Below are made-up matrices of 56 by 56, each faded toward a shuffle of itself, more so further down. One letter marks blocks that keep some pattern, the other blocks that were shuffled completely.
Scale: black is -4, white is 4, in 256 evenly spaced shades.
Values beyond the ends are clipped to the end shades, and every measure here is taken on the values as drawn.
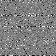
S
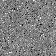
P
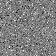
P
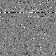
S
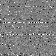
S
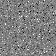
P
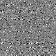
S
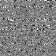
S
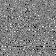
S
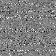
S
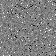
P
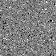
P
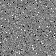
P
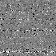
S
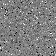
P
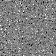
P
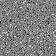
P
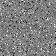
P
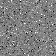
P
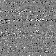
S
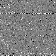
S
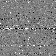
S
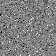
P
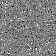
P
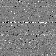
S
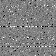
S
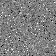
P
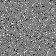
P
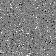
P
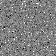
P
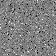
P
